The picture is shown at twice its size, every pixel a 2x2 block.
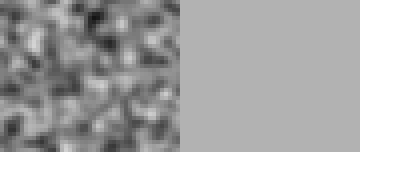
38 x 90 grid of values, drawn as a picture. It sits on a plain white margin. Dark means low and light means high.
It is made of 1 by 2 panels. Panel 1,1: middling, blotchy, strong in contrast. Panel 1,2: high, flat.
